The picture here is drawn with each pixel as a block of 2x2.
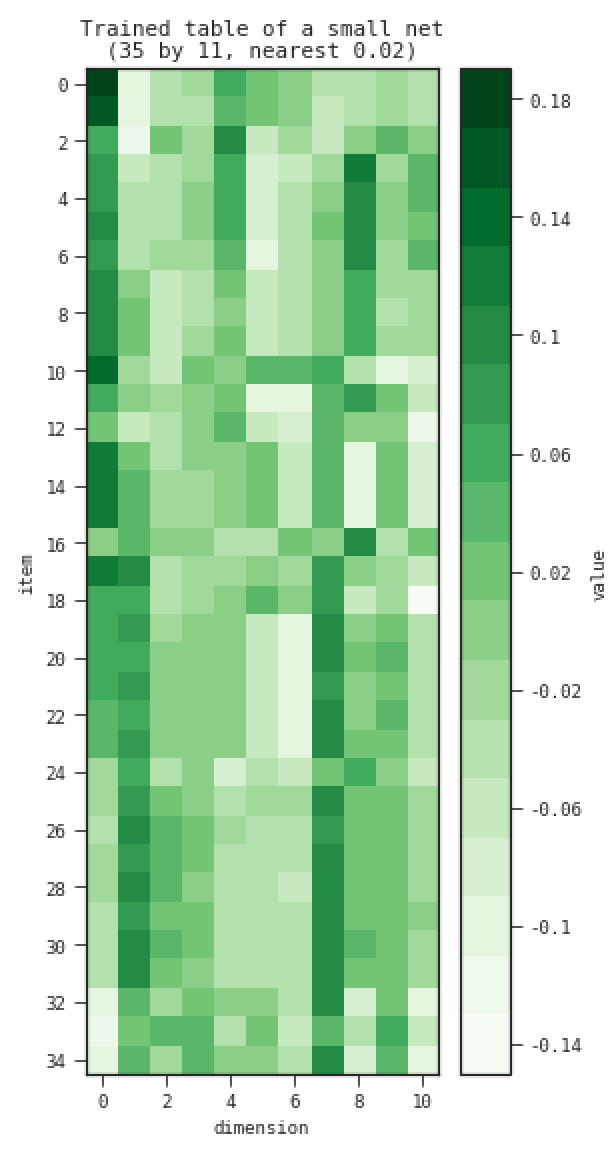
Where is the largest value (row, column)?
0 0
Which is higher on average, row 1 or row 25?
row 25
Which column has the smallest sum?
6
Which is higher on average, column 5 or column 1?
column 1
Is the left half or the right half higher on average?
left
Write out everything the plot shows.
Title: Trained table of a small net (35 by 11, nearest 0.02)
x-axis: dimension, ticks 0 2 4 6 8 10
y-axis: item, ticks 0 2 4 6 8 10 12 14 16 18 20 22 24 26 28 30 32 34 (0 at the top)
Colour bar: value, ticks -0.14 -0.1 -0.06 -0.02 0.02 0.06 0.1 0.14 0.18
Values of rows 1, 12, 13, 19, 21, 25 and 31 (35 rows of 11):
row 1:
0.16 -0.1 -0.04 -0.04 0.04 0.02 0 -0.06 -0.04 -0.02 -0.04
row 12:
0.02 -0.06 -0.04 0 0.04 -0.06 -0.08 0.04 0 0 -0.12
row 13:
0.12 0.02 -0.04 0 0 0.02 -0.06 0.04 -0.1 0.02 -0.08
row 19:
0.06 0.08 -0.02 0 0 -0.06 -0.1 0.1 0 0.02 -0.04
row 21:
0.06 0.08 0 0 0 -0.06 -0.1 0.08 0 0.02 -0.04
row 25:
-0.02 0.08 0.02 0 -0.04 -0.02 -0.02 0.1 0.02 0.02 -0.02
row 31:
-0.04 0.1 0.02 0 -0.04 -0.04 -0.04 0.1 0.02 0.02 -0.02
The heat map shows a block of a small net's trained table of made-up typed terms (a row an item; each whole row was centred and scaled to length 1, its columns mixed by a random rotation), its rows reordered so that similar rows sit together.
